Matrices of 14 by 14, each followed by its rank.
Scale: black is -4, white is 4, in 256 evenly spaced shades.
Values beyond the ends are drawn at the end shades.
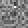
three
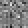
three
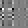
one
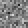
full rank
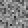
full rank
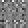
three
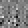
three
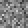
full rank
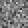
full rank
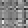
three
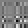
one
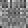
three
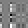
one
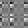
one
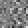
three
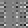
one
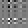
one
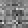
three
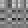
one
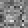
three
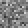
full rank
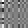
one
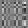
one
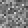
full rank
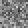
full rank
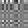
one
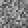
full rank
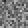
full rank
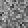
full rank
